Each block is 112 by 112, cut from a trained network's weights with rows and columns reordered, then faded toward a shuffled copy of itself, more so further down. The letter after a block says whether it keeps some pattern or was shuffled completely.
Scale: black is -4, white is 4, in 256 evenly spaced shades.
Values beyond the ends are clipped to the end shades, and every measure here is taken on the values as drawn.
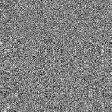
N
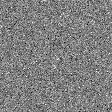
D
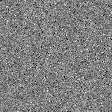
D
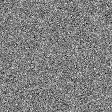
D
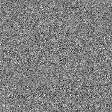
N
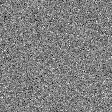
D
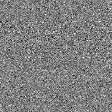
N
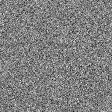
D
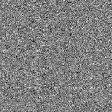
N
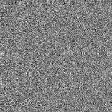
N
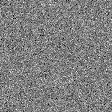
D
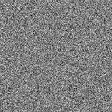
N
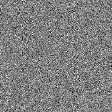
N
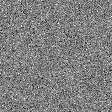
D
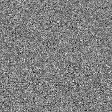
N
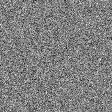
D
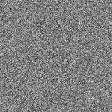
N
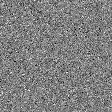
D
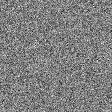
D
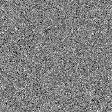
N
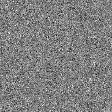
N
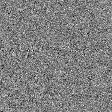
N
